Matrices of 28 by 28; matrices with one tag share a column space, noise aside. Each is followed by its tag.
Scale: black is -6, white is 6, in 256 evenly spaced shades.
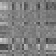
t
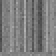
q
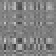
t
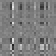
t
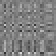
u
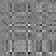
u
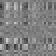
t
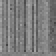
q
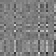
u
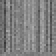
q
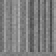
q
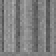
q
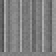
q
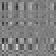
t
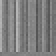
q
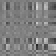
t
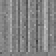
q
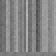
q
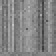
q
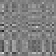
u
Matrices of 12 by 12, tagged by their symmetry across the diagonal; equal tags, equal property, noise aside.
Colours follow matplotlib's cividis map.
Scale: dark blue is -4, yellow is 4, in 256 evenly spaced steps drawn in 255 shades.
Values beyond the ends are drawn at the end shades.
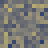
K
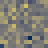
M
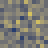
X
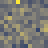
M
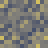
K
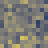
X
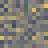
M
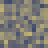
X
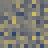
X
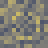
K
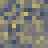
K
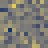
M
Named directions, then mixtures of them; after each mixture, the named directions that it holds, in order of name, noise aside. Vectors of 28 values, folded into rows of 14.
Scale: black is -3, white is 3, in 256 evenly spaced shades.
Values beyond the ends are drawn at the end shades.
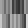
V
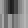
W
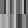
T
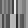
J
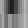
W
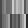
V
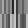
J, V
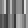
T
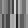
J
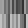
V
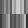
V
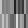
J, V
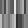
J, T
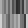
V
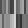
J, T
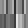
J, T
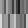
T, V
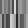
J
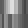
W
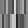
J, T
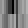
J, W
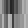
W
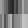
W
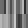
T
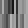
J, W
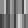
T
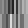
J, W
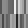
J, V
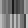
V, W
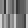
T, V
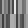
J
